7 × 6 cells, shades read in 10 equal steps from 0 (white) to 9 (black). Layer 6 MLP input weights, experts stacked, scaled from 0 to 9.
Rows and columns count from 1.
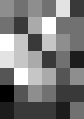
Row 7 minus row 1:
4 2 3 2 7 -2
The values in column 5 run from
1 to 8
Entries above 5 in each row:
1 1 1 2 2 4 5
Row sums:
26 25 20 26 21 38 42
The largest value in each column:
9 7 7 7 8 8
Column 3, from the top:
4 3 7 3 2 4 7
